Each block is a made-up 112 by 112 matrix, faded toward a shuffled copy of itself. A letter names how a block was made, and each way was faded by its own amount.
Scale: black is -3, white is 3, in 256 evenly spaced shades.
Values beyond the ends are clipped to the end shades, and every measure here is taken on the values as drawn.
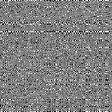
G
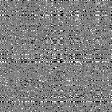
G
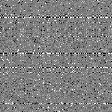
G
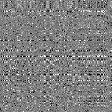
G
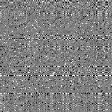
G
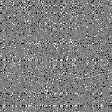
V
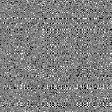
G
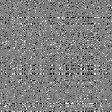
V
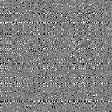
G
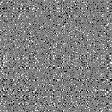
V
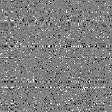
V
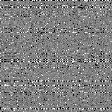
G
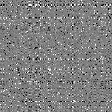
V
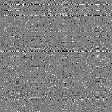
G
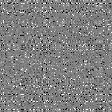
V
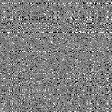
G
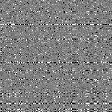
G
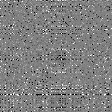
V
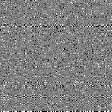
G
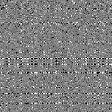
G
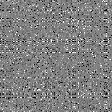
V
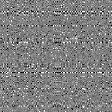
G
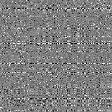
G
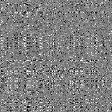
V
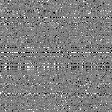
G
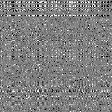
G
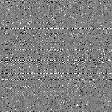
G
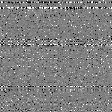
G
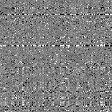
G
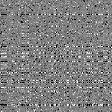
G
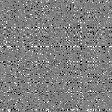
V
